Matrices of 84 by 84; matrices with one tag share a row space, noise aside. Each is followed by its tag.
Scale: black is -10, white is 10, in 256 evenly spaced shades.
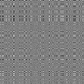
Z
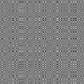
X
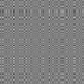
Z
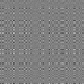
Z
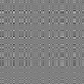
Z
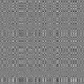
X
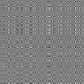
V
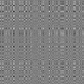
Z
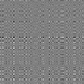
Z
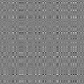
X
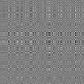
V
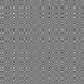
Z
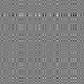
X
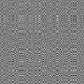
X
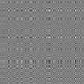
V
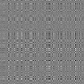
V
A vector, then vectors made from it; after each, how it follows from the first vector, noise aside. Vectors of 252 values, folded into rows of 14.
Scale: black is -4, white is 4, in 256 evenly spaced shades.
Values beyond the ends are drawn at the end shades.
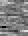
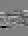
partly zeroed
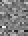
sign-scrambled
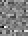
sign-scrambled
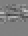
partly zeroed
